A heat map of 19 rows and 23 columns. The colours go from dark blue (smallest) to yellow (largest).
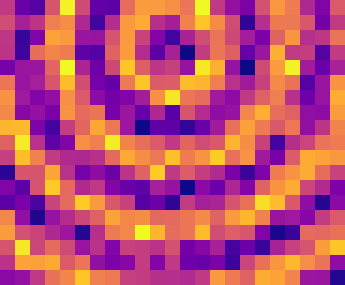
Rings: centred on the top middle. Average level on the scale: 50%. Odd rows or columns: none. Ninth with the highest average: top middle.
